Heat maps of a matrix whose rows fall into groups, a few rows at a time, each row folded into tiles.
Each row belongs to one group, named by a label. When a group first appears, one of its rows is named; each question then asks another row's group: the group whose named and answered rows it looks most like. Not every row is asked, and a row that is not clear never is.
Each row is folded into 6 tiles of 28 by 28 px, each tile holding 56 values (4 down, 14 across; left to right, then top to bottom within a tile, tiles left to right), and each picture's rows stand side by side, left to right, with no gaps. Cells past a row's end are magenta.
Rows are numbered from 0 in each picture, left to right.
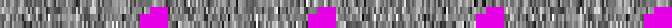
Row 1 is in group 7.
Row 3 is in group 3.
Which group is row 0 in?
3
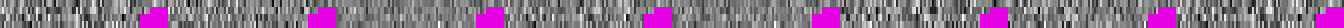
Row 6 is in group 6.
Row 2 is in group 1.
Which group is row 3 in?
3
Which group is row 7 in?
3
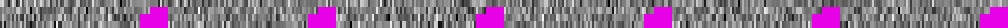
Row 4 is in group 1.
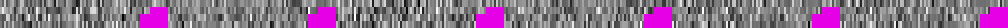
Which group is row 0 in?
3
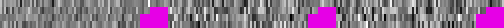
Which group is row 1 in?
3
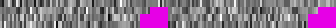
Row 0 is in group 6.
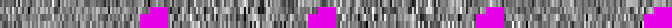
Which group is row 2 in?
3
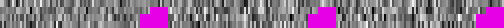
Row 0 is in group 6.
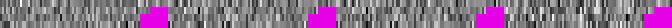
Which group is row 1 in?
6
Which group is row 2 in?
6
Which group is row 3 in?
3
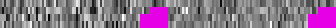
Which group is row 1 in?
1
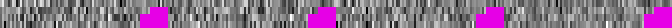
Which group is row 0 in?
6
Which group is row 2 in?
6
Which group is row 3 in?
1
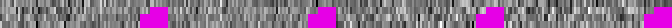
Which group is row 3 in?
1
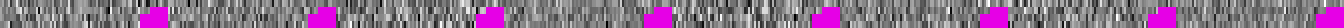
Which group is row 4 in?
3
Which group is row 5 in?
7
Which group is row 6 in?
6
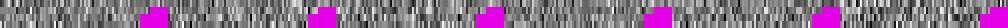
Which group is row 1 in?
1
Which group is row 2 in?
3
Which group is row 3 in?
7
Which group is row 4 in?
1
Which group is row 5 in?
6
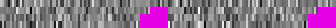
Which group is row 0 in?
6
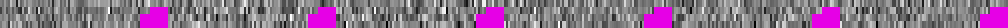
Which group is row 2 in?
7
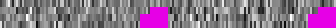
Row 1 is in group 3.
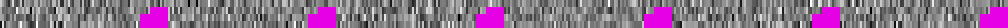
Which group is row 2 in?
3
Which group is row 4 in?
7
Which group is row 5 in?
6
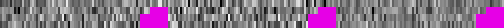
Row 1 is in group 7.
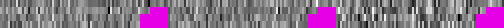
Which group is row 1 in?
7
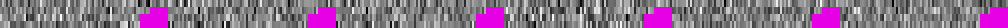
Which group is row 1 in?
6
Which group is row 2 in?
6
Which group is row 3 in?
3
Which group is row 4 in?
7
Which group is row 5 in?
1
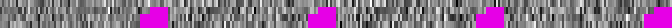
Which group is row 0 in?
7
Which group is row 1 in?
6
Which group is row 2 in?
6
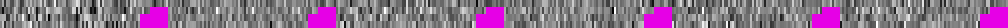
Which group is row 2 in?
1
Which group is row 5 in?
6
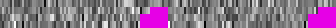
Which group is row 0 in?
1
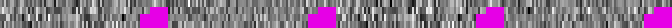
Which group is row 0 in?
3
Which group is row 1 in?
7
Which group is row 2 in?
3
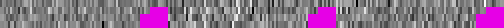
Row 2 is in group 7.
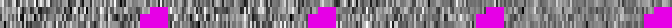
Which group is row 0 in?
6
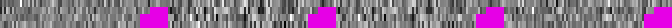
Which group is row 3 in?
7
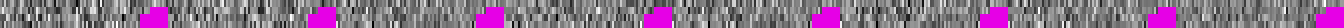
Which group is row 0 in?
3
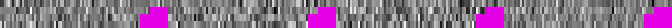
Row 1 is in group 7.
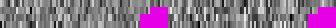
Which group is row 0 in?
6
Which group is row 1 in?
3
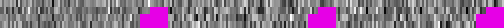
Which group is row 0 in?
7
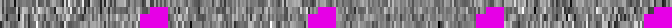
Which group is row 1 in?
1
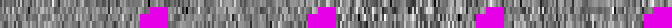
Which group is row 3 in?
7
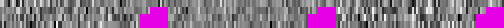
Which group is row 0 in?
6
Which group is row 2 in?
3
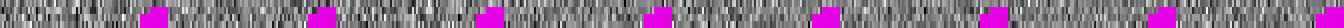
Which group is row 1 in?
1
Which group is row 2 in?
3
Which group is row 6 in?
7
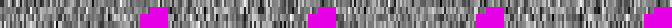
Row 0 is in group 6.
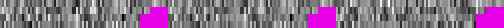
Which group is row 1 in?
3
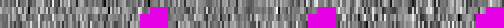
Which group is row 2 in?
3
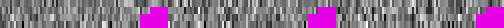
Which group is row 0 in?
1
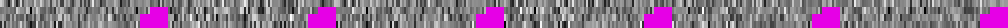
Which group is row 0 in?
6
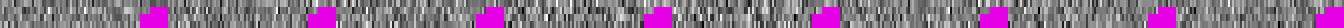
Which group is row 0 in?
1
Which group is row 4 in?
3
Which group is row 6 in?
6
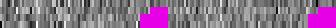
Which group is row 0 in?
6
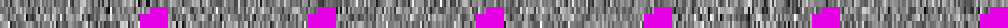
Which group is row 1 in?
1
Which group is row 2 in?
7
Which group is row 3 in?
6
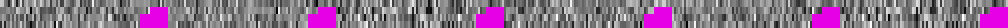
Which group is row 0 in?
6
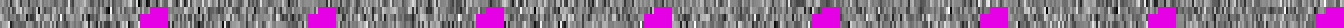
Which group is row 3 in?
6
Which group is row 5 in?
7
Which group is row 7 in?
7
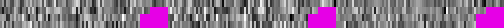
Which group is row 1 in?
3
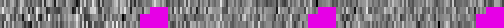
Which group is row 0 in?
3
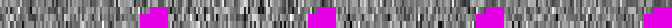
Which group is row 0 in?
1
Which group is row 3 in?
1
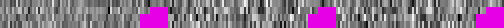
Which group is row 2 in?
3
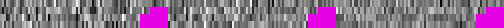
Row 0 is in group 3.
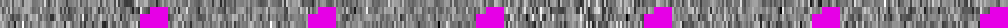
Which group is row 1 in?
1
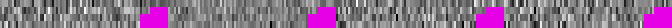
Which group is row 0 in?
1
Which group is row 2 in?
7
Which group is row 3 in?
6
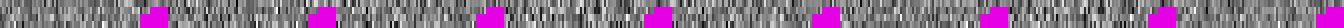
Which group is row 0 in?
1
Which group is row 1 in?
7
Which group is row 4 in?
6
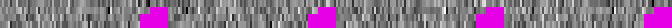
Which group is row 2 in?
7
